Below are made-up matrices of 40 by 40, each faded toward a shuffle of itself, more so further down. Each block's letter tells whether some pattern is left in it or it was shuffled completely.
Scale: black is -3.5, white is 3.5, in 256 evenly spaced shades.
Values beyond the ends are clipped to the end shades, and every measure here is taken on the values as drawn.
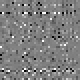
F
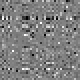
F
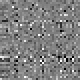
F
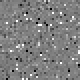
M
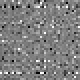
F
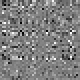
F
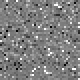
M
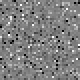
M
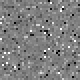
M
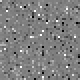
M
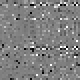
F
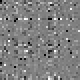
F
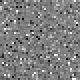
M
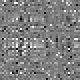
F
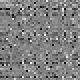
F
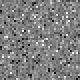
M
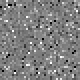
M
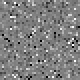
M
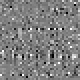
F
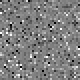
M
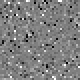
M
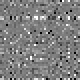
F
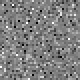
M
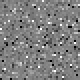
M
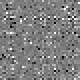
F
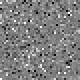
M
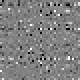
F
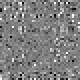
F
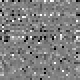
F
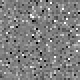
M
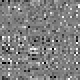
F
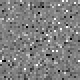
M
